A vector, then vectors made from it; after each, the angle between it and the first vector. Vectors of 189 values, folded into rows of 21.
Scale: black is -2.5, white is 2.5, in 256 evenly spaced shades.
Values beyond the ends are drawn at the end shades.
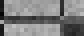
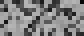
orthogonal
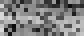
partly opposed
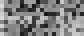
partly opposed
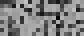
orthogonal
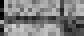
nearly parallel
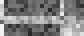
nearly opposite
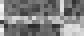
nearly opposite
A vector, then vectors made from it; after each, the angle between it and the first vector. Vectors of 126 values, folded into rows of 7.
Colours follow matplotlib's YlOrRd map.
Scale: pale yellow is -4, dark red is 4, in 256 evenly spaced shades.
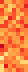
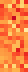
orthogonal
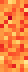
partly aligned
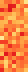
partly opposed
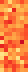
partly aligned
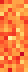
orthogonal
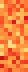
partly opposed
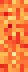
orthogonal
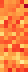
partly aligned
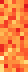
nearly parallel
